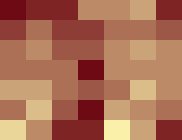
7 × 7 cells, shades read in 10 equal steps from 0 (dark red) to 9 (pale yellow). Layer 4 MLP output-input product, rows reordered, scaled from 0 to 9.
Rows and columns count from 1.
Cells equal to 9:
1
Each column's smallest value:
0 1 1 0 4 4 1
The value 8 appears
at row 7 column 1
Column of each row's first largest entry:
6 2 6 5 6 2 5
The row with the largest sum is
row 5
